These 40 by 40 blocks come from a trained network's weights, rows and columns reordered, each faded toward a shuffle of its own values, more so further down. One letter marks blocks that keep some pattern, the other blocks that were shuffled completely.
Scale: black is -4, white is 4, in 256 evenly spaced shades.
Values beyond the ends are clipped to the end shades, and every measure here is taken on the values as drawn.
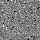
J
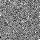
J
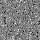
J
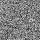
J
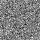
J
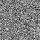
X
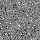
J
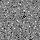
J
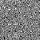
X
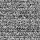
X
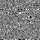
X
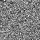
J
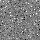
J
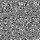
X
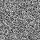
J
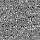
X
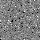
J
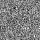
X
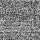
X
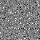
X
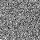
J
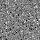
J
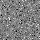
J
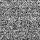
X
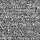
X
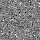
J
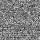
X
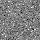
J
